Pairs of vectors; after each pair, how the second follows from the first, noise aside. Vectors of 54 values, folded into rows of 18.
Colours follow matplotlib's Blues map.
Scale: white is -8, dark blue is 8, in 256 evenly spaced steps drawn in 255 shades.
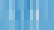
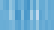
copied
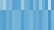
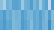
copied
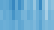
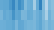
copied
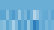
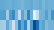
scaled up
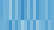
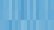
shrunk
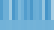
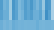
copied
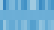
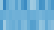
copied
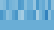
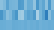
copied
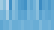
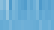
shrunk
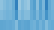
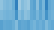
copied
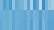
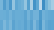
copied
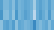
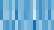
scaled up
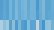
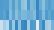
scaled up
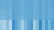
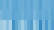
copied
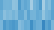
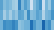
scaled up
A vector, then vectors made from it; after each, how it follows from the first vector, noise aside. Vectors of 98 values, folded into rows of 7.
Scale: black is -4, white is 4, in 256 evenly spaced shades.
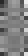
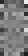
sign-scrambled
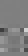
partly zeroed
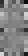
sign-scrambled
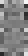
sign-scrambled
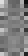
negated
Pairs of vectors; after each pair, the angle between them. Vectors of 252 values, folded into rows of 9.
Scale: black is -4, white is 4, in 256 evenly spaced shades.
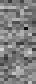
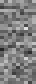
nearly opposite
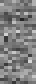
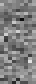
nearly parallel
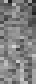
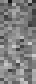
nearly parallel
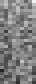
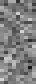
partly opposed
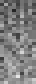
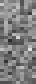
partly opposed
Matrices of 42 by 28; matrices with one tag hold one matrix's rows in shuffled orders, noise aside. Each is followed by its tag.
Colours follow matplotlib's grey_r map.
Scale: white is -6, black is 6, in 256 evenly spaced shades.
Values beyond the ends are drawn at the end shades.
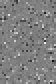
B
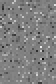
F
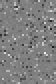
B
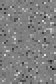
B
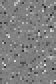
B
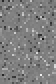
F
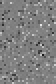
F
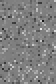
F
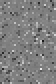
F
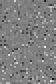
B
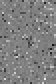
B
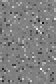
F
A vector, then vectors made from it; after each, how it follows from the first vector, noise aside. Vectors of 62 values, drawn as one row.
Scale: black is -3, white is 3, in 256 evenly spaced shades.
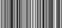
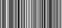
reversed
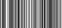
reversed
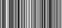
reversed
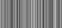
shrunk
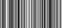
reversed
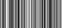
reversed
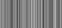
shrunk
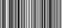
reversed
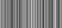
shrunk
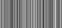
shrunk
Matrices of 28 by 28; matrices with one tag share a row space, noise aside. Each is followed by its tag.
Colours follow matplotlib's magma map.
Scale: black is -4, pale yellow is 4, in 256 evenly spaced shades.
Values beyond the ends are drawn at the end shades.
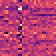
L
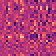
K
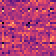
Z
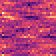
Z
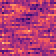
Z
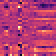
L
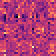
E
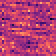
Z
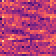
Z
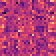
E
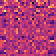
E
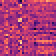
L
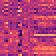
L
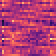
Z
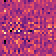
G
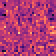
E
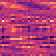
Z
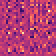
K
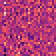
G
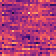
Z
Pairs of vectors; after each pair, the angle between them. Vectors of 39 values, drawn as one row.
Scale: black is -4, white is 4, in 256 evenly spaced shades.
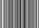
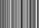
partly opposed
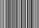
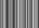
partly aligned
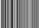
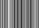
orthogonal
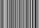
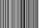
orthogonal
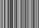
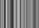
partly aligned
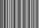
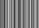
nearly parallel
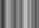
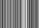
partly aligned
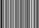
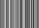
partly aligned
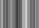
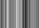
nearly opposite
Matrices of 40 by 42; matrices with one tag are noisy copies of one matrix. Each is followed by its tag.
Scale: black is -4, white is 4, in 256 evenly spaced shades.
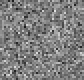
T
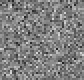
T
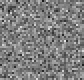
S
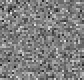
S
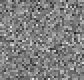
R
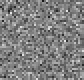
S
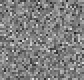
R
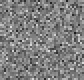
R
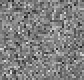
T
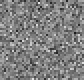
R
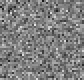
S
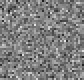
S
